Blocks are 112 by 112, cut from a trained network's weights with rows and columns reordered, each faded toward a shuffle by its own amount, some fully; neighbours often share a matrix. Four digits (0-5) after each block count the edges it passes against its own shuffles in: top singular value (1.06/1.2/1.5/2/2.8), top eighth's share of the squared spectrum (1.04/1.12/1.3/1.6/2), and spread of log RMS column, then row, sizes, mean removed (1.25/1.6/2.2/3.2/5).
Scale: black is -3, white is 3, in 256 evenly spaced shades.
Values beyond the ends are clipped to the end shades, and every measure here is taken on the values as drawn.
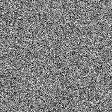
3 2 1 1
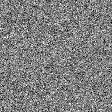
2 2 0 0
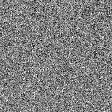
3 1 0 0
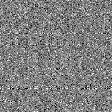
4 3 1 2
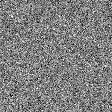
2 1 0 0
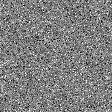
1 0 0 0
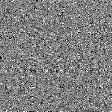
3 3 1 2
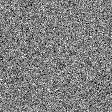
0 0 0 0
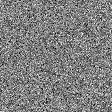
0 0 0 0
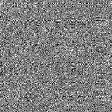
4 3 1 3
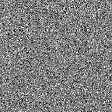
3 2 1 1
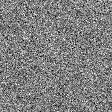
0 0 0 0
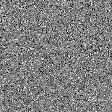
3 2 0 1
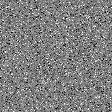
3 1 0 1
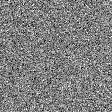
2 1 0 0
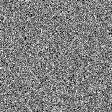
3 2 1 0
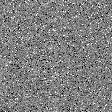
2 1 0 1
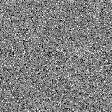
2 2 0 1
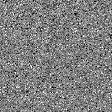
3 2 0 2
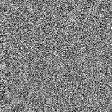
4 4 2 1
